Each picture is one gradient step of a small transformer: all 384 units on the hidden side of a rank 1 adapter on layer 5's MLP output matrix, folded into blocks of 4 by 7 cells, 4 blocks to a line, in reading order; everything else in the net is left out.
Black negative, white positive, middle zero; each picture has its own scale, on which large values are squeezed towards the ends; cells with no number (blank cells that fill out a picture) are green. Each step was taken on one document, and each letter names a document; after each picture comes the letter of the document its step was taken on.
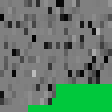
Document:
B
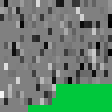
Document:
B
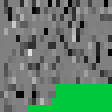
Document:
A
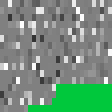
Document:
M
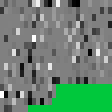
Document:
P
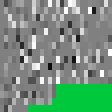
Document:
A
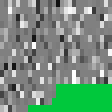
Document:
A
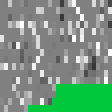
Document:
M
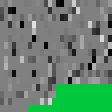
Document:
B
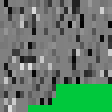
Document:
P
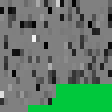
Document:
B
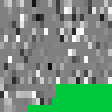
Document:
A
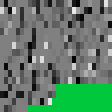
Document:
P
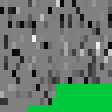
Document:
B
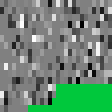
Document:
M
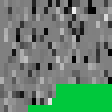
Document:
A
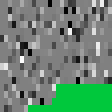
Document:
M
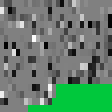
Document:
B
